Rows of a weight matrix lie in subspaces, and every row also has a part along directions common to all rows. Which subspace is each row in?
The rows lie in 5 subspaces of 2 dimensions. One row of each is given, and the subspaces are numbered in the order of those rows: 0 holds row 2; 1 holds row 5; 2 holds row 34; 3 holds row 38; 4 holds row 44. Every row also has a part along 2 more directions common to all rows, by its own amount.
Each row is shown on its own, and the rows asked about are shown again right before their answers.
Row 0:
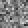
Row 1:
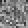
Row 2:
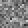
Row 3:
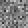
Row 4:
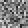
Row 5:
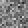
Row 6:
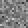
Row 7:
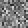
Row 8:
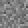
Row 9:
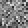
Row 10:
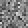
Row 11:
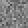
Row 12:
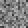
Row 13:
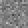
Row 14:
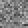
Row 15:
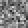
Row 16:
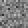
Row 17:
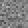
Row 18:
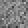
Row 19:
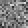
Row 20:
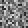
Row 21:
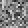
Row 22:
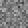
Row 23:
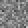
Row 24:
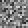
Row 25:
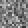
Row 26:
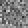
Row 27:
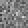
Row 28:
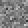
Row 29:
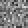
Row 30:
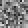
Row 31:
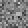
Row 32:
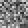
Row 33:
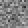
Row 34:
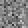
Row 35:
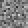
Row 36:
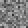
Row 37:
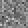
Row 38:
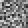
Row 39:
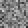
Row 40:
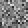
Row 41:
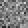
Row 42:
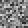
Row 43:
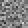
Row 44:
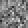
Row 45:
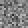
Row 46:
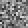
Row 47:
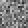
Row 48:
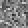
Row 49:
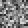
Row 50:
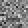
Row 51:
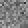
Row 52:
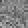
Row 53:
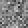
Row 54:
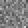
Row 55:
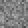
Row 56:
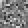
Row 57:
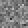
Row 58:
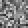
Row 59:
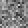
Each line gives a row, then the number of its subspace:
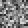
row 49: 0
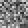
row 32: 4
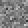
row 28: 0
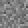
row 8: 0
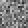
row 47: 1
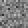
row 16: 3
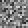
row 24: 0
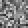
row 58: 0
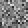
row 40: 4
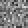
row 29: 0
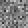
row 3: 1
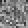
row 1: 3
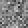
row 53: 1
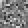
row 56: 3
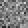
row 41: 4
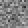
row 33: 0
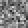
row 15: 4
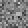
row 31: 1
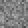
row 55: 2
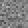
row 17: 3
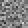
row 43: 3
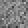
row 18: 4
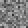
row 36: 2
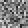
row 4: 4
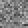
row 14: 0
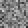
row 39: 2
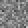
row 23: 2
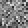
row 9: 4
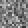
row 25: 2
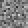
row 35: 3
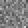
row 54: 2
